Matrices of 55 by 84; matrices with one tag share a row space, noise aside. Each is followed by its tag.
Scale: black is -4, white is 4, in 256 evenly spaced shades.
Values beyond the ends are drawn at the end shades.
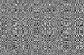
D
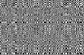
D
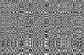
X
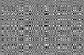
X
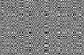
X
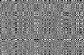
D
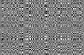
X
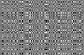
X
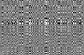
X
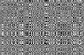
X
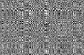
X
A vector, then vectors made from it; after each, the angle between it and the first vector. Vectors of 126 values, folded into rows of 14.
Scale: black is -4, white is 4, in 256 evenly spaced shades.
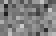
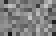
partly opposed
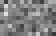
nearly opposite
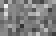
nearly opposite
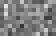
nearly opposite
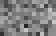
partly aligned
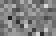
partly opposed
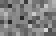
partly opposed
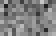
nearly parallel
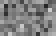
nearly parallel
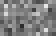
nearly opposite
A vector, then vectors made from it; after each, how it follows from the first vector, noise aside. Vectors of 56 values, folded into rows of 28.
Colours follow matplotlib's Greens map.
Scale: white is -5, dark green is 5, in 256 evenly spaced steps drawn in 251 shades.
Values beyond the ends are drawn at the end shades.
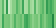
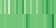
partly zeroed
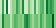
scaled up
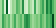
scaled up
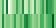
scaled up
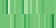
partly zeroed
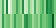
scaled up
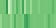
partly zeroed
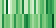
scaled up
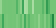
partly zeroed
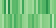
sign-scrambled
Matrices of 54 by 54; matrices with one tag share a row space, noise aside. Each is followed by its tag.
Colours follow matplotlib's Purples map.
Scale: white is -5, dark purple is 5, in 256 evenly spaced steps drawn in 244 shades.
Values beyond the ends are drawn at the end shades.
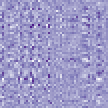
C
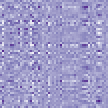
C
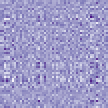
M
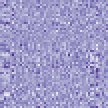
M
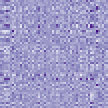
M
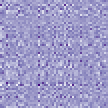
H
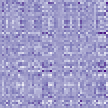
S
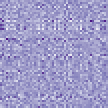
H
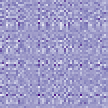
H
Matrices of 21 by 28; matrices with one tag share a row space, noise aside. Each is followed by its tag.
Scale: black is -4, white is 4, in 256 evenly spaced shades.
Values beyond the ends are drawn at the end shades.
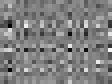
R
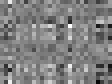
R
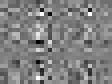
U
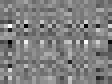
R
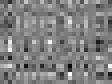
R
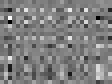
R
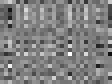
R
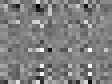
U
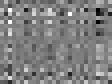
R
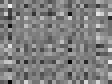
R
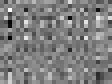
R
